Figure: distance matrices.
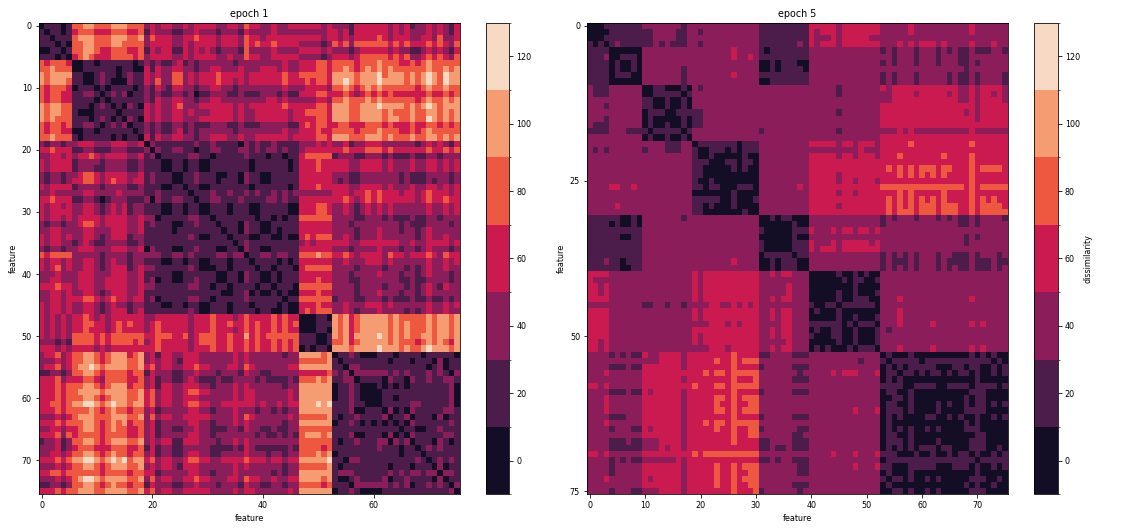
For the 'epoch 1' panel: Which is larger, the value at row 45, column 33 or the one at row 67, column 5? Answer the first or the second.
the second
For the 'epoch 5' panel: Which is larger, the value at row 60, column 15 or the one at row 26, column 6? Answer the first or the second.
the first
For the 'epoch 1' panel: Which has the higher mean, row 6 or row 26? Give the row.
6
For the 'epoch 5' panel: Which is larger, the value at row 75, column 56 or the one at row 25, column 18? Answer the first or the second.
the second
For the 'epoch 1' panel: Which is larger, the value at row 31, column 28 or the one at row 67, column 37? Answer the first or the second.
the second
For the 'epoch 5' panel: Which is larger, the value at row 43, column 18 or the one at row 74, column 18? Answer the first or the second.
the second
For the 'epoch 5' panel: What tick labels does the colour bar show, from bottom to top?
0, 20, 40, 60, 80, 100, 120
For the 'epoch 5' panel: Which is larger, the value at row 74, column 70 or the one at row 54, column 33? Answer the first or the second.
the second
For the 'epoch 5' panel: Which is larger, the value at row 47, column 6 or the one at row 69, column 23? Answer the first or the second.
the second
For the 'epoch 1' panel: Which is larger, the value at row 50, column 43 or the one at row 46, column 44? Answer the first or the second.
the first
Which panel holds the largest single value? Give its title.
epoch 1
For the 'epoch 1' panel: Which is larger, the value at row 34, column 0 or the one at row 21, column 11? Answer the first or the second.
the first
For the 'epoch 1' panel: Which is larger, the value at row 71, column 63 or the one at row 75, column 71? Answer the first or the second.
the second
